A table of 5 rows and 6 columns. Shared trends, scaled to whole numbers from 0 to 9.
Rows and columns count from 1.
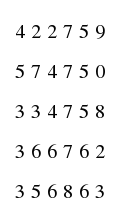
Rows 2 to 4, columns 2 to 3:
7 4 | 3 4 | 6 6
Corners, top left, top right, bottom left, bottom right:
4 9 3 3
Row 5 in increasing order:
3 3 5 6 6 8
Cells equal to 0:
1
